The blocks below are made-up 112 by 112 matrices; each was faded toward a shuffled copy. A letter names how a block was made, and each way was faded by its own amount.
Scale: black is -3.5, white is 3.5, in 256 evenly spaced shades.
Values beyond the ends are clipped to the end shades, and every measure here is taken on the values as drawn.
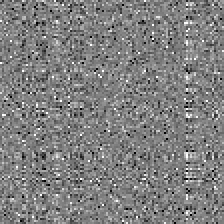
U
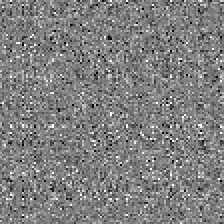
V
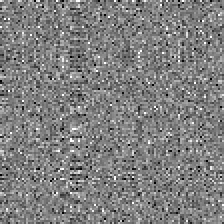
V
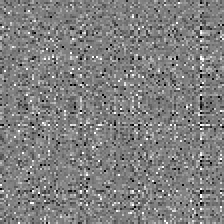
U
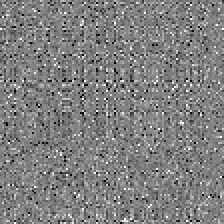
U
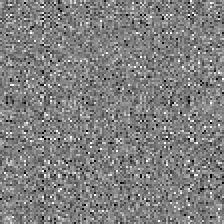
V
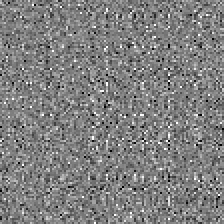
V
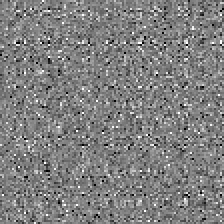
V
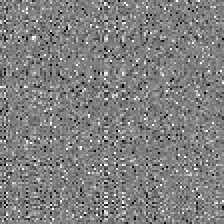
U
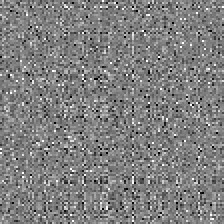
U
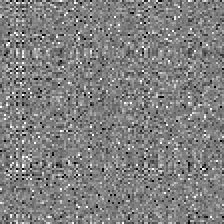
U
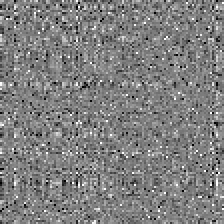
U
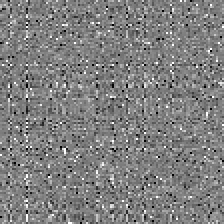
U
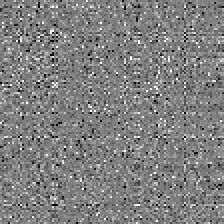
U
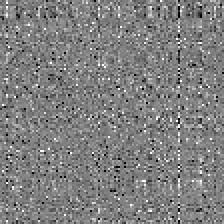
U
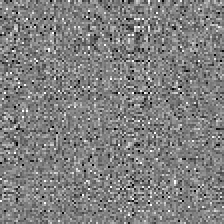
V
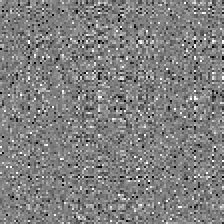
U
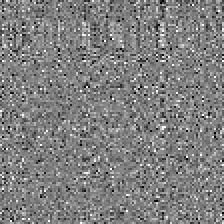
U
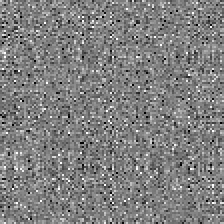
V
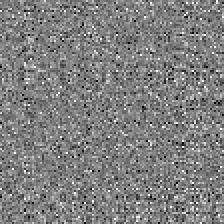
V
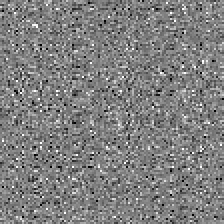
V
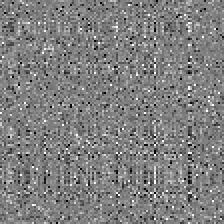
U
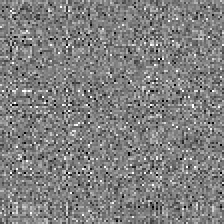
V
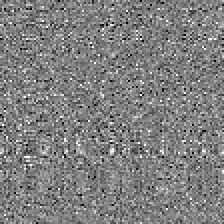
V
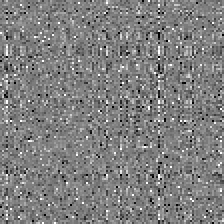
U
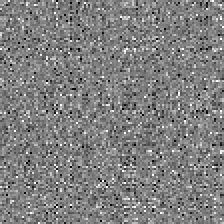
V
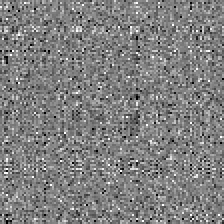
V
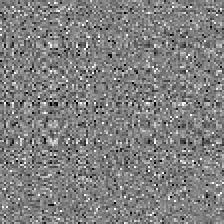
U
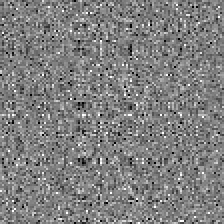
V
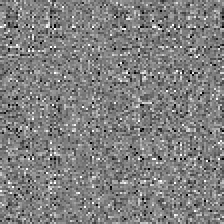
V
